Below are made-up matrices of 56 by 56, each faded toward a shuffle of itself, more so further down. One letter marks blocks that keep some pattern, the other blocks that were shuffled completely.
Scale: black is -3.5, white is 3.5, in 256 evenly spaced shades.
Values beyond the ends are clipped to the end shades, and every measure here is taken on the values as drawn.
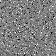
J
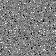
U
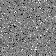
J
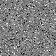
U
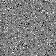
U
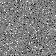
J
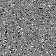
U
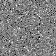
U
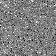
J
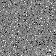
U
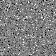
U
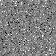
U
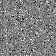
J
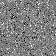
J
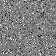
U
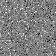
U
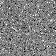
J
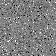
J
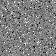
J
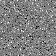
U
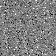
J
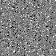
U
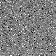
U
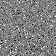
U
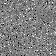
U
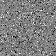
U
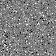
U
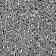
J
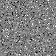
U
